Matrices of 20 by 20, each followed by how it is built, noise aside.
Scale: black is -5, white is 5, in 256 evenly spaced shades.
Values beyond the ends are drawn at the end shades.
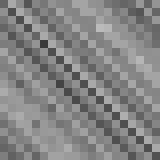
Toeplitz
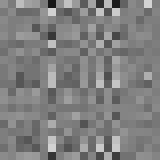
low rank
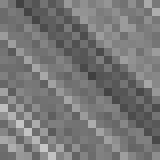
Toeplitz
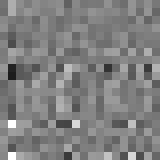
low rank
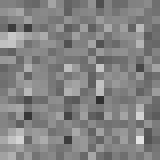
low rank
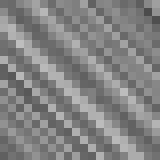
Toeplitz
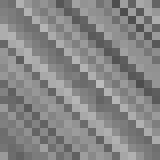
Toeplitz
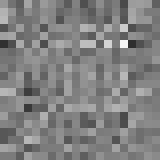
low rank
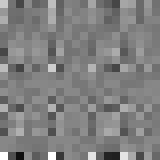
low rank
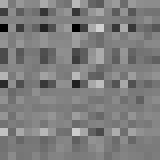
low rank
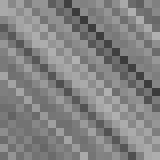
Toeplitz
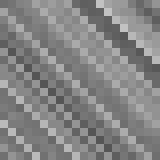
Toeplitz
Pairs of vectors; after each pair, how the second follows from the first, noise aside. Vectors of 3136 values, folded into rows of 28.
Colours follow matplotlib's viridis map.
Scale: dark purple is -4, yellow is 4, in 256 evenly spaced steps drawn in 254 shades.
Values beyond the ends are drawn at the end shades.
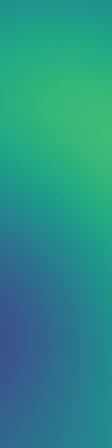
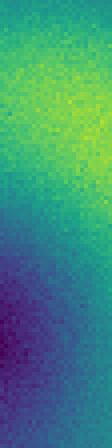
scaled up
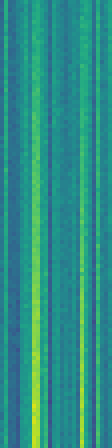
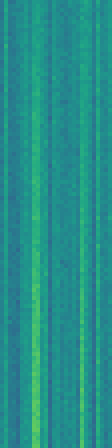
shrunk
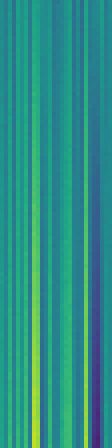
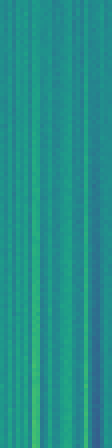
shrunk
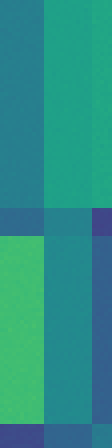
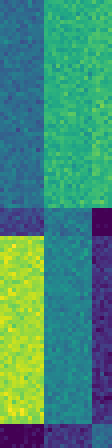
scaled up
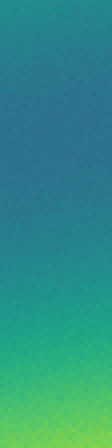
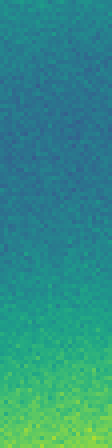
copied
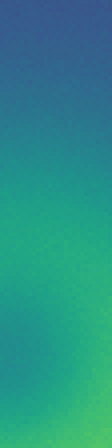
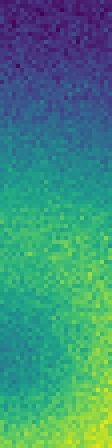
scaled up
